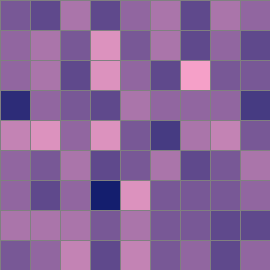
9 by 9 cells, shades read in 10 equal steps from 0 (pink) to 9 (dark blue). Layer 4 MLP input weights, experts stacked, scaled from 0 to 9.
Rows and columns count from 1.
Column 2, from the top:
6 3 3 4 1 5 6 3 4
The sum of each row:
40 37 34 45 30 40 43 39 38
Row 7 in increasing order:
1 4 4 4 5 5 5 6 9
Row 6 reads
4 5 3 6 5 3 6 5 3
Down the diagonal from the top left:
5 3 6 6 5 3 5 6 4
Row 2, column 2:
3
